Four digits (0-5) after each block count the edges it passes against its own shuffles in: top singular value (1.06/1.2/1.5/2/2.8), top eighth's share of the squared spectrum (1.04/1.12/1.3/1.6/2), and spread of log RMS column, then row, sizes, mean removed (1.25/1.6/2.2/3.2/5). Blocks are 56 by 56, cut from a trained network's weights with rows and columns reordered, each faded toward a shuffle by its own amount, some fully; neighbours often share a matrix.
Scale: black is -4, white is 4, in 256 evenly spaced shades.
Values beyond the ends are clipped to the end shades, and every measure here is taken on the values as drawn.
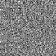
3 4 2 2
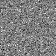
1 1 0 1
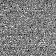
1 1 0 0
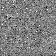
0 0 0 0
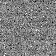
1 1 0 0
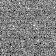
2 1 1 0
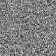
2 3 1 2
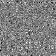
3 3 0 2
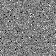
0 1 0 0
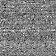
2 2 1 1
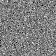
0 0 0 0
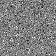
0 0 0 0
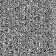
2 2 0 1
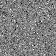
0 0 0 0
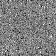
0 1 0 0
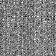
3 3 0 2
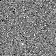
0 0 0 0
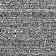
3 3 1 1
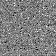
0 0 0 0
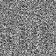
3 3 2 0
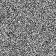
1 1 0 0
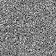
2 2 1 0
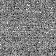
2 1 1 0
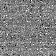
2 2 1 0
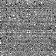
3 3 2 0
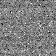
1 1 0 0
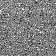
1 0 0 0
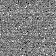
2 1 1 0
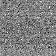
2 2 1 0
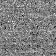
2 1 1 0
